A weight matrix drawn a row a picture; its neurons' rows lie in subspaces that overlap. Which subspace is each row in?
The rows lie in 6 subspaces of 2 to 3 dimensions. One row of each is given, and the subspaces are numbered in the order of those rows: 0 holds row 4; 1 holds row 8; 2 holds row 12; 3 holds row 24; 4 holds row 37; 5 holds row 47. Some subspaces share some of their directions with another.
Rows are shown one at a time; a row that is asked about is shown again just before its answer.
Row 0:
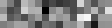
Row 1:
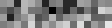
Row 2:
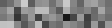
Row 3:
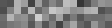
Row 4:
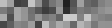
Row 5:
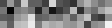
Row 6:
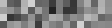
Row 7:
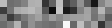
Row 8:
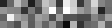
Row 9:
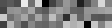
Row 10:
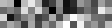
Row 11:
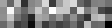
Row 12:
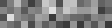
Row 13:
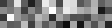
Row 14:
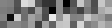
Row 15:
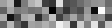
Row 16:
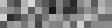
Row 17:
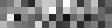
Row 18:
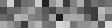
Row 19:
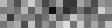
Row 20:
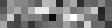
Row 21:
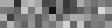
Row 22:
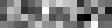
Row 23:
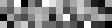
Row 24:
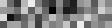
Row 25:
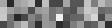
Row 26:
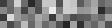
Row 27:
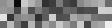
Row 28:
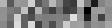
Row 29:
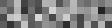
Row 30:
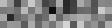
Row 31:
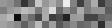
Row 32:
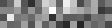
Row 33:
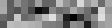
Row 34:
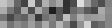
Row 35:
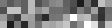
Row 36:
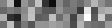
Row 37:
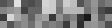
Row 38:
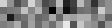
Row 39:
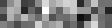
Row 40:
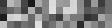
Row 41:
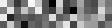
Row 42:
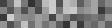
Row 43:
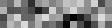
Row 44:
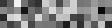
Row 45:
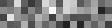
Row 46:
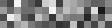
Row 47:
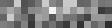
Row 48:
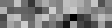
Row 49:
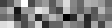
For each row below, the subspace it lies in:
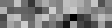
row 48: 2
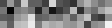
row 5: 5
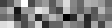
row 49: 0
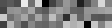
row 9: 1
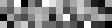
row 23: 1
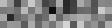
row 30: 1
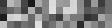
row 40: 3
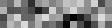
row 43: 2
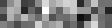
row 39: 4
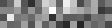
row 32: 0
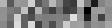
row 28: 4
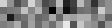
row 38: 1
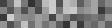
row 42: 5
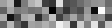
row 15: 4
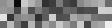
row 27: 1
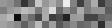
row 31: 0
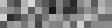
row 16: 3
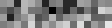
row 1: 5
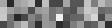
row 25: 3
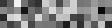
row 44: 0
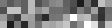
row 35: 2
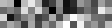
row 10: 2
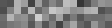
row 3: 1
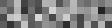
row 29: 0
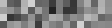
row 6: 3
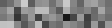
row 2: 0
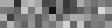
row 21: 2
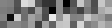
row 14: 0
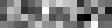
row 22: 4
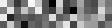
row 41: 5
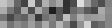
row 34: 1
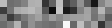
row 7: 1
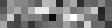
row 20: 2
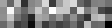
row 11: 5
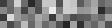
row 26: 5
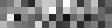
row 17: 0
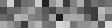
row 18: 3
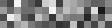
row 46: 4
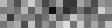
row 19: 4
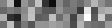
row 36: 4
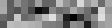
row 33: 2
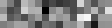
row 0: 4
